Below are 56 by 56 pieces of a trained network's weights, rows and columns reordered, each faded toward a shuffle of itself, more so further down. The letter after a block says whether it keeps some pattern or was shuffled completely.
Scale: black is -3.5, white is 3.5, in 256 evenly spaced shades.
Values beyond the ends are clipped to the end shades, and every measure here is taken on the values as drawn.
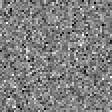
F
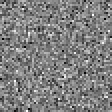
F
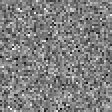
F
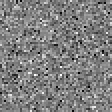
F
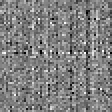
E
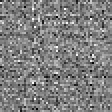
E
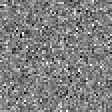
F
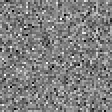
F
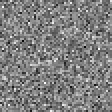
F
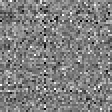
E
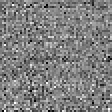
E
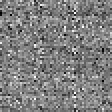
E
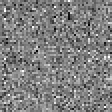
E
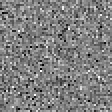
F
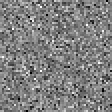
F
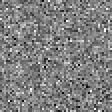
F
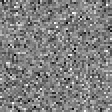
F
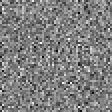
E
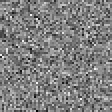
F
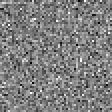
F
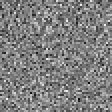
E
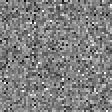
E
